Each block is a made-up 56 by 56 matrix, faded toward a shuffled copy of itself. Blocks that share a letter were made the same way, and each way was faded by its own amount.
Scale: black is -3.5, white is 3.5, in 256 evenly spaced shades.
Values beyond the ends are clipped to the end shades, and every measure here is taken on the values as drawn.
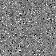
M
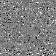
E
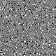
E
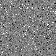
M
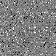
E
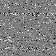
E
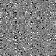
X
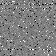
E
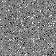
M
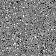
M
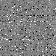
E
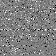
E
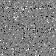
E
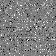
E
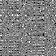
X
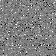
E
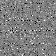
E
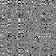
X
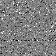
M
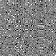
X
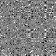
X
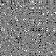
X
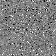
E
